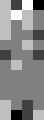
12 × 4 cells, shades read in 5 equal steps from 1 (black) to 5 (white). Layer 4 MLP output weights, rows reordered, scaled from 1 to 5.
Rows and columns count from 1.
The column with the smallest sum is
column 4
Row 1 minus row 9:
1 -1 2 -2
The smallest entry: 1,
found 2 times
